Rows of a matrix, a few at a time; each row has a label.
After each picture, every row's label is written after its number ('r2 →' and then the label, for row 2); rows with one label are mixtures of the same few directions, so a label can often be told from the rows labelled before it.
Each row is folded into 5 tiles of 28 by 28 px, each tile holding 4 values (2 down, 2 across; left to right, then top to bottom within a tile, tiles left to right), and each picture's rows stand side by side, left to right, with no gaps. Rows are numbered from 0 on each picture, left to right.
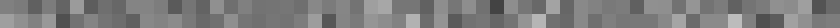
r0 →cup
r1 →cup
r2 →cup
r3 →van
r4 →van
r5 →cup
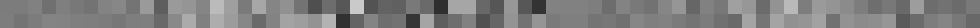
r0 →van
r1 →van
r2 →cup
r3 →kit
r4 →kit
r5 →van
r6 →cup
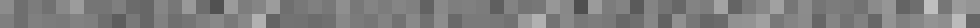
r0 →van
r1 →van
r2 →cup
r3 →van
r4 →kit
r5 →kit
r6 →van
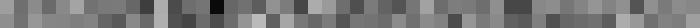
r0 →van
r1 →van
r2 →kit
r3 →cup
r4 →cup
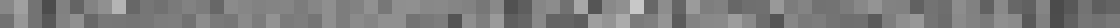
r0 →kit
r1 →cup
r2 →van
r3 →cup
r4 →kit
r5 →cup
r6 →cup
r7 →van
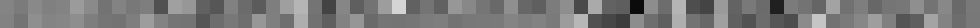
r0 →van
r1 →kit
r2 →kit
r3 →kit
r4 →kit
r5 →van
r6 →cup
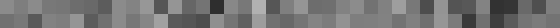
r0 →cup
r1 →kit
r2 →kit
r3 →van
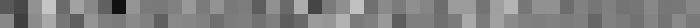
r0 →kit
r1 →kit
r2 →kit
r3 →van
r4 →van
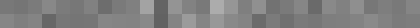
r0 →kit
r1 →van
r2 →kit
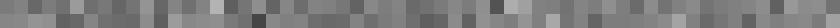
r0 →cup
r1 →van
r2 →kit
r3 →cup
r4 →van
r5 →cup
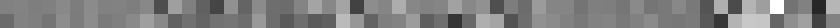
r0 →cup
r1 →kit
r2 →cup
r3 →cup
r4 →van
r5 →kit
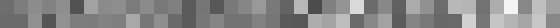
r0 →cup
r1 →kit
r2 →kit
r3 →van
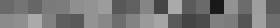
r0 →cup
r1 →kit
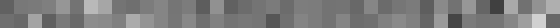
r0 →cup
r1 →cup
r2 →van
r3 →van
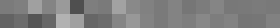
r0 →cup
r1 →van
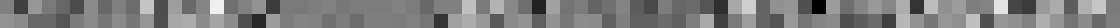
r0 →kit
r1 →van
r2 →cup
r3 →kit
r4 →van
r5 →kit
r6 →cup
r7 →kit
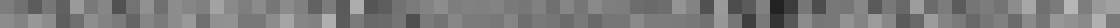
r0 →cup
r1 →van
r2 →cup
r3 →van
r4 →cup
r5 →van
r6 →cup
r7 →van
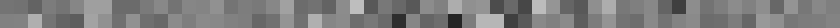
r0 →cup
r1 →kit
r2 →van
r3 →cup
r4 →kit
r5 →cup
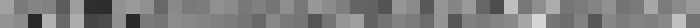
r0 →cup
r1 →van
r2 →cup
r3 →van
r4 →van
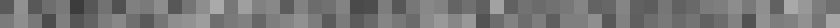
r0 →van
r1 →kit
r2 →van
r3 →cup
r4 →van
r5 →cup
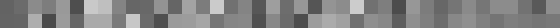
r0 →cup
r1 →kit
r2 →kit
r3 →kit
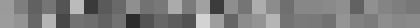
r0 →cup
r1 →cup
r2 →cup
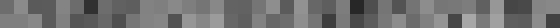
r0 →van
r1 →cup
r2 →van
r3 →cup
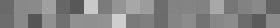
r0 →van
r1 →van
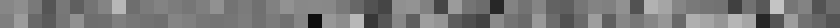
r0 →kit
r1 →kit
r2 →cup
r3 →kit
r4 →cup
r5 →cup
